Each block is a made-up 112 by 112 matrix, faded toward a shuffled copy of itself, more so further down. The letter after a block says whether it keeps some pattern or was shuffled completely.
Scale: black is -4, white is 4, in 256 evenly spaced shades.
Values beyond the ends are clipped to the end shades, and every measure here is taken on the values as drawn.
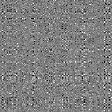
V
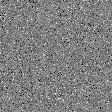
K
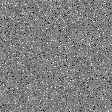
K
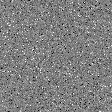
K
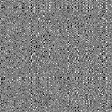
V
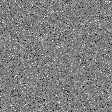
K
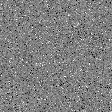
K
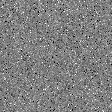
K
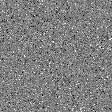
K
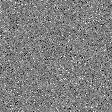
K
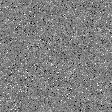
K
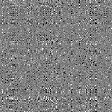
V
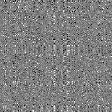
V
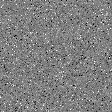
K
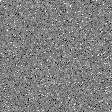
K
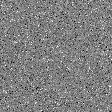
K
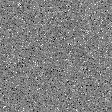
K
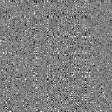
V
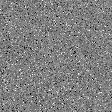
K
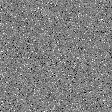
K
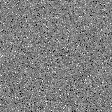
K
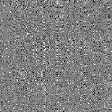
V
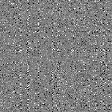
V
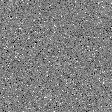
K
